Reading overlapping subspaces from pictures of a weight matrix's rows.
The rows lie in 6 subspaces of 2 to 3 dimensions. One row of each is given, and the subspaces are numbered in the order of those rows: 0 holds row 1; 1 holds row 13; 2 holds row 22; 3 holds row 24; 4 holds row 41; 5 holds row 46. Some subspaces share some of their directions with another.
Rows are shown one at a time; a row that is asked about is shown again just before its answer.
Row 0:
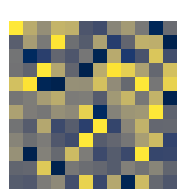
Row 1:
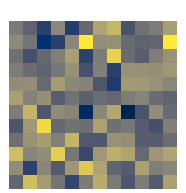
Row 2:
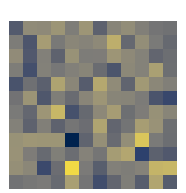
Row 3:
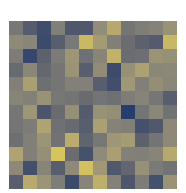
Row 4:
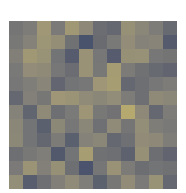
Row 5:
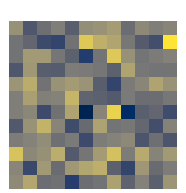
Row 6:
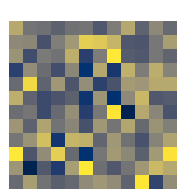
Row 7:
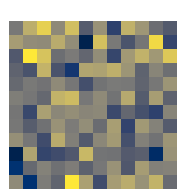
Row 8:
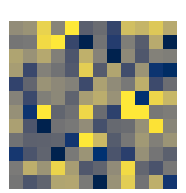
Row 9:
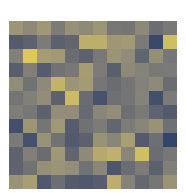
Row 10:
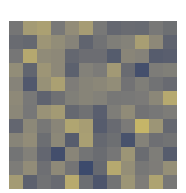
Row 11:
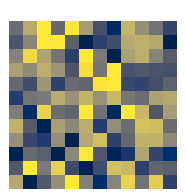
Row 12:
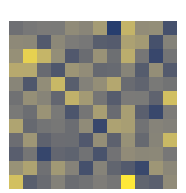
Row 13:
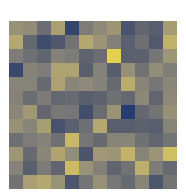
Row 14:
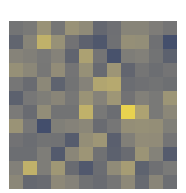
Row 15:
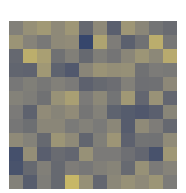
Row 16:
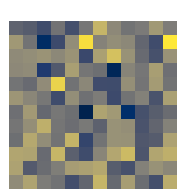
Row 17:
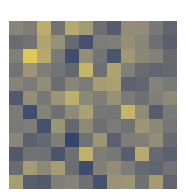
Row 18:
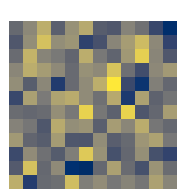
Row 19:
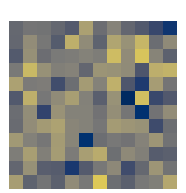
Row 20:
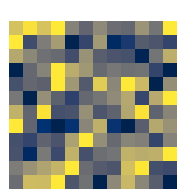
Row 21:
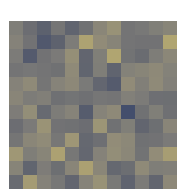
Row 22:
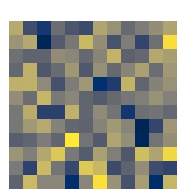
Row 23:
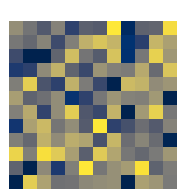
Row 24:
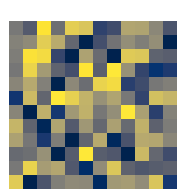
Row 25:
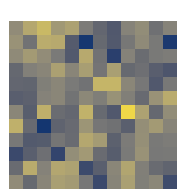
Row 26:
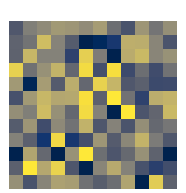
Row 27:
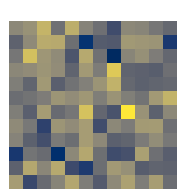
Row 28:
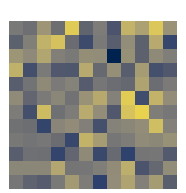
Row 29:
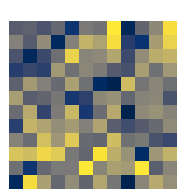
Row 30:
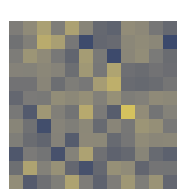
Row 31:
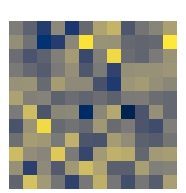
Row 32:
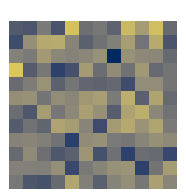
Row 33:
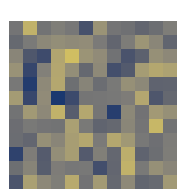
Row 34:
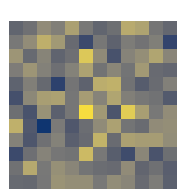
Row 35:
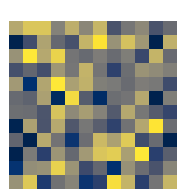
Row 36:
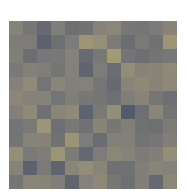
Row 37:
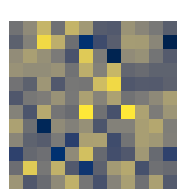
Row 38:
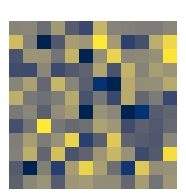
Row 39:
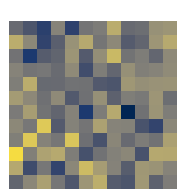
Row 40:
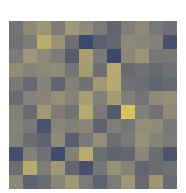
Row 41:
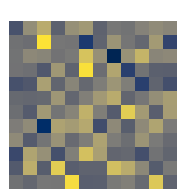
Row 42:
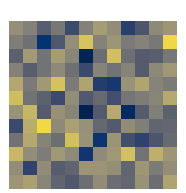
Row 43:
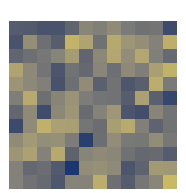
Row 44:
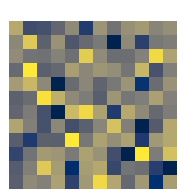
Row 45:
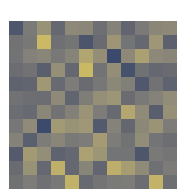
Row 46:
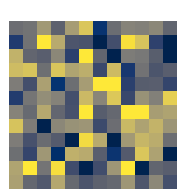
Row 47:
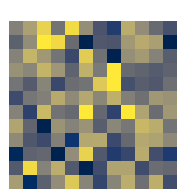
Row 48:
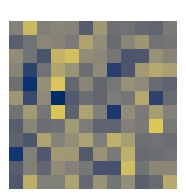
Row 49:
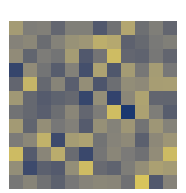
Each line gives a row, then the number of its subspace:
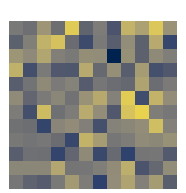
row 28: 1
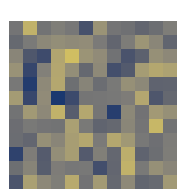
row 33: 3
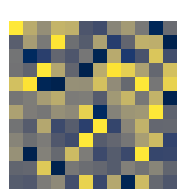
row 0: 4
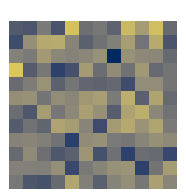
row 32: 1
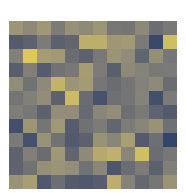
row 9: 3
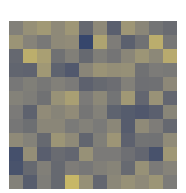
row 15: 5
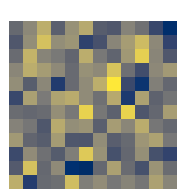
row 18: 1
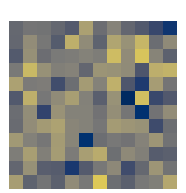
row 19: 1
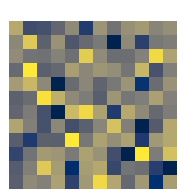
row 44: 2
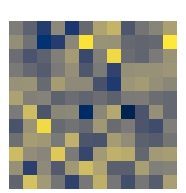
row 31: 0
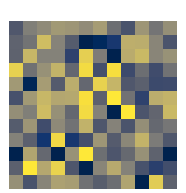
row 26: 0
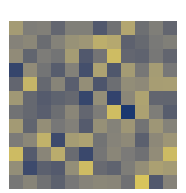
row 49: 0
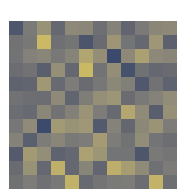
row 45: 4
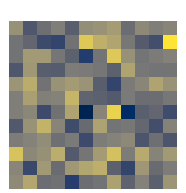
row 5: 3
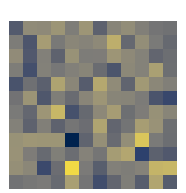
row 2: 2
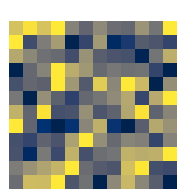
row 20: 1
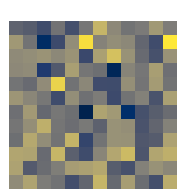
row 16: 4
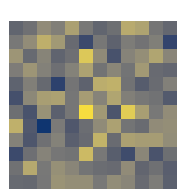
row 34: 2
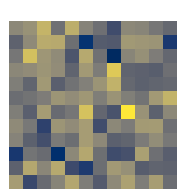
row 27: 2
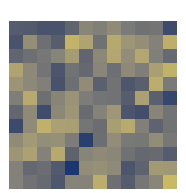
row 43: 1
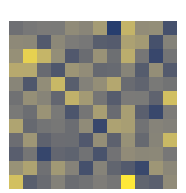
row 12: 4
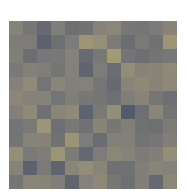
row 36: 4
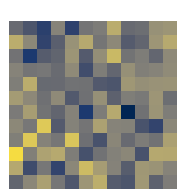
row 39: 3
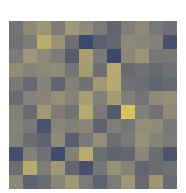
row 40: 0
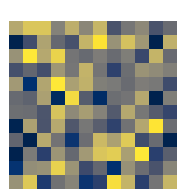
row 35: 3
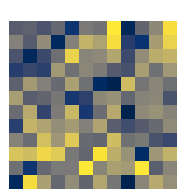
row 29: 4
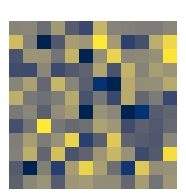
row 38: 5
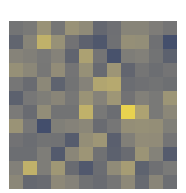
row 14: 5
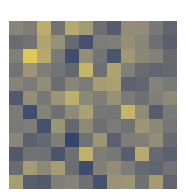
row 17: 3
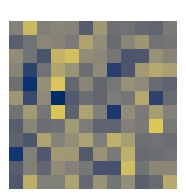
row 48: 3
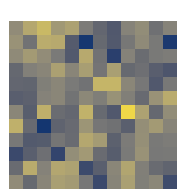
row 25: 1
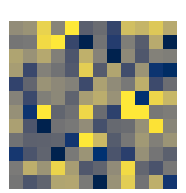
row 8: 1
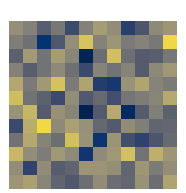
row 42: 2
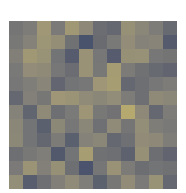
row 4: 3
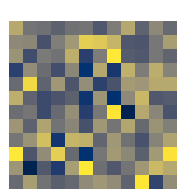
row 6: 0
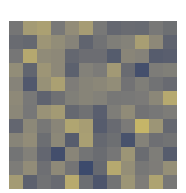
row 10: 2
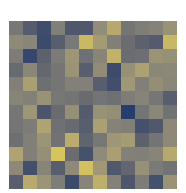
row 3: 2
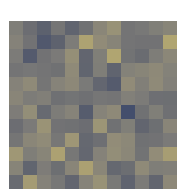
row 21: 2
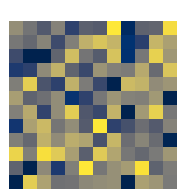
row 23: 4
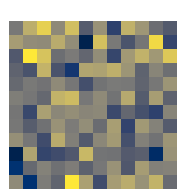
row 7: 5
